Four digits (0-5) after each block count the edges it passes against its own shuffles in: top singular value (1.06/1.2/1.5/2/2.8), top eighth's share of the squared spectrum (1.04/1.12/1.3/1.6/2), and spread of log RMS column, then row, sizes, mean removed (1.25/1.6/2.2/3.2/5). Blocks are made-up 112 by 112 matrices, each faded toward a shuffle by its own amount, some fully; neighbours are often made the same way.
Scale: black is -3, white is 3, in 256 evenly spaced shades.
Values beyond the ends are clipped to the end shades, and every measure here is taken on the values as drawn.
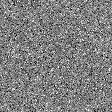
2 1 0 0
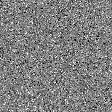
2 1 0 0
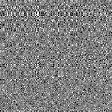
5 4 3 3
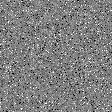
1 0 0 0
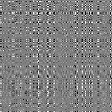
5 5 4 4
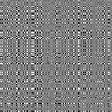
5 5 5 5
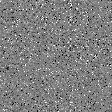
3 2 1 0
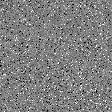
2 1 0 0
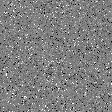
2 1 0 0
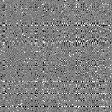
5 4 3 3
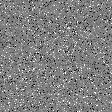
0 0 0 0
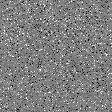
2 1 0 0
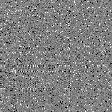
4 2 1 2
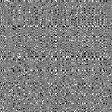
5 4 3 3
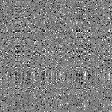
5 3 2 2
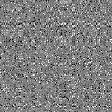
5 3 2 2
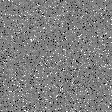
0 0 0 0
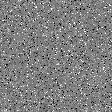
2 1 0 0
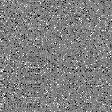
4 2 1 1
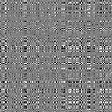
5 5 4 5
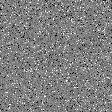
2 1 0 0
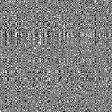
5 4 3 3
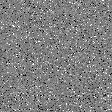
3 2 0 0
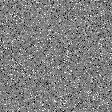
2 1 0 0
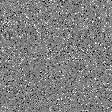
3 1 0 0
